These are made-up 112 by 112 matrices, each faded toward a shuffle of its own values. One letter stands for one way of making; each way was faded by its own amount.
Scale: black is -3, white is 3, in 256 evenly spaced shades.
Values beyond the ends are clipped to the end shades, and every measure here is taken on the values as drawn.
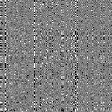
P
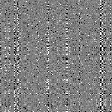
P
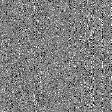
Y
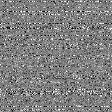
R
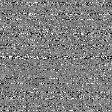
R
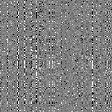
P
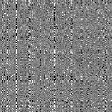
P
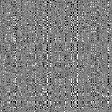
P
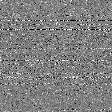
R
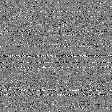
R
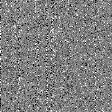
Y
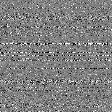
R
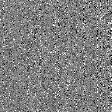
Y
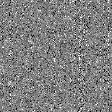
Y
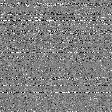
R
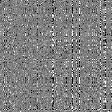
P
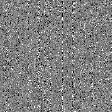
Y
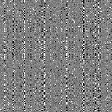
P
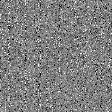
Y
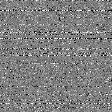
R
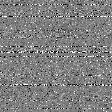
R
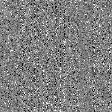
Y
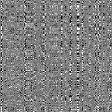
P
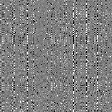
P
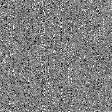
Y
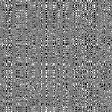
P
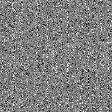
Y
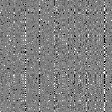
P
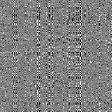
P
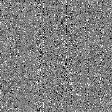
Y
